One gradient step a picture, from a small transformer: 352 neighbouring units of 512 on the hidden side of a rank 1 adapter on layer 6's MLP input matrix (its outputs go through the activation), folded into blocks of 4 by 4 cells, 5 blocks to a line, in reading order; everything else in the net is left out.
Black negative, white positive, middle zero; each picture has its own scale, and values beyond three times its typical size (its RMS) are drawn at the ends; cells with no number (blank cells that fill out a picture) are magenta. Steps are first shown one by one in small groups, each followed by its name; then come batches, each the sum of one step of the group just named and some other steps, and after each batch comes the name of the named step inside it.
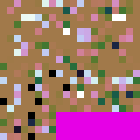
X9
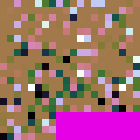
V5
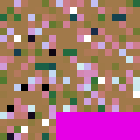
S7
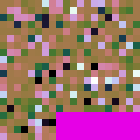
X9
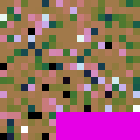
S7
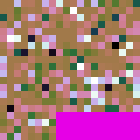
S7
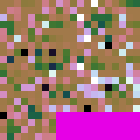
S7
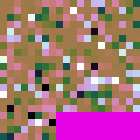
S7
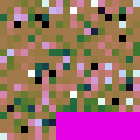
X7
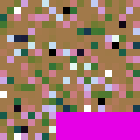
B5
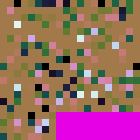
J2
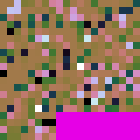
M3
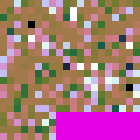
B5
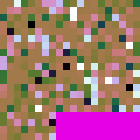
M3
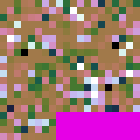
J2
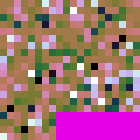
X7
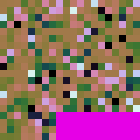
X7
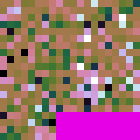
M3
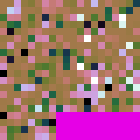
M3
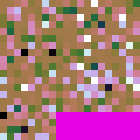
B5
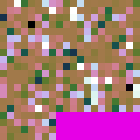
M3
